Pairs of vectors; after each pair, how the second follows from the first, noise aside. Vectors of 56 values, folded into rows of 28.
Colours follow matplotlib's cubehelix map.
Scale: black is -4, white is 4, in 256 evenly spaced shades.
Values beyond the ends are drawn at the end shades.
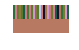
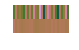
shrunk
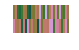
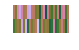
negated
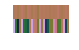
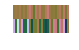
sign-scrambled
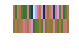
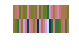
reversed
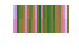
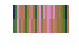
negated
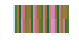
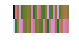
sign-scrambled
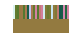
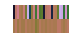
negated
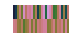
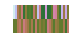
negated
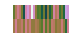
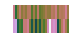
reversed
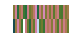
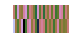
negated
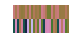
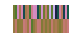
reversed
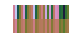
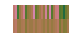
shrunk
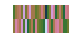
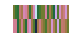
reversed
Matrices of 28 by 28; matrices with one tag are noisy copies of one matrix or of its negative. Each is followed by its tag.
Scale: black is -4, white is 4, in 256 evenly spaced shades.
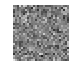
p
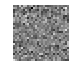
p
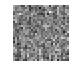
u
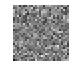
p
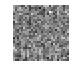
u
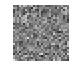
p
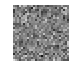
p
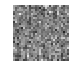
u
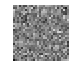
p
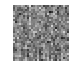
u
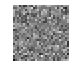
p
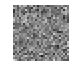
p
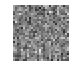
u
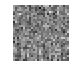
u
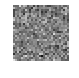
p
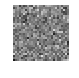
p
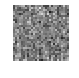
u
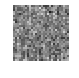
u
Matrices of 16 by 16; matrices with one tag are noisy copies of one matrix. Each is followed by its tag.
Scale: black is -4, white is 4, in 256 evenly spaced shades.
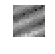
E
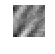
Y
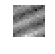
E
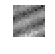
E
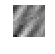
Y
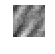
Y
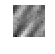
Y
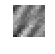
Y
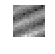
E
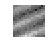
E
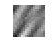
Y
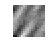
Y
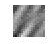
Y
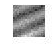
E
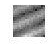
E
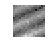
E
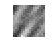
Y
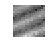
E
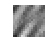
Y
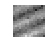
E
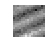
E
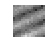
E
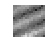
E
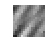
Y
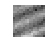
E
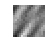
Y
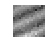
E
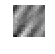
Y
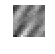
Y
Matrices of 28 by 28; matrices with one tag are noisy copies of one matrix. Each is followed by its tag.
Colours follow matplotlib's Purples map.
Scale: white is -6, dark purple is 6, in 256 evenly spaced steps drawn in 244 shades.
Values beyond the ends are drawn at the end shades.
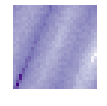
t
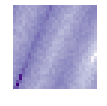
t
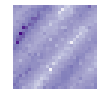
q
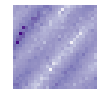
q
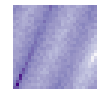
t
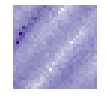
q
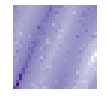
t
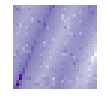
t
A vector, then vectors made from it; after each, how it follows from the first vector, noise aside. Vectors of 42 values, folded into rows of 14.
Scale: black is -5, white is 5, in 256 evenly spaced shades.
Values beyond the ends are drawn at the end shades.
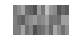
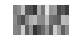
scaled up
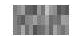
copied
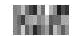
scaled up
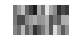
scaled up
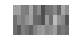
wrapped around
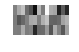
scaled up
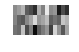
scaled up
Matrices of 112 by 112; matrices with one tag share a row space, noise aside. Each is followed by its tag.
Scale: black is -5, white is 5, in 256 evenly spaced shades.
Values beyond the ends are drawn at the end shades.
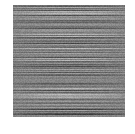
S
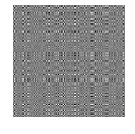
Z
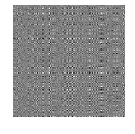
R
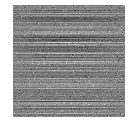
S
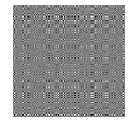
Z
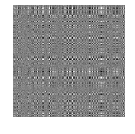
R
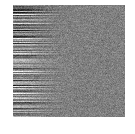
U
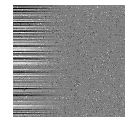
U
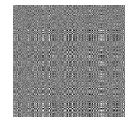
R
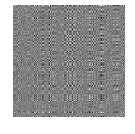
R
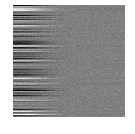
U
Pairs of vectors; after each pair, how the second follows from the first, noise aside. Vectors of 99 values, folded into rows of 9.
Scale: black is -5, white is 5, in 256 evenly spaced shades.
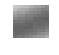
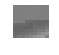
partly zeroed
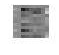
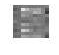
negated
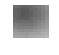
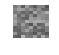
shuffled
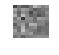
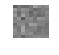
shrunk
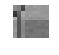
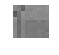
shrunk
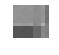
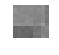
shrunk
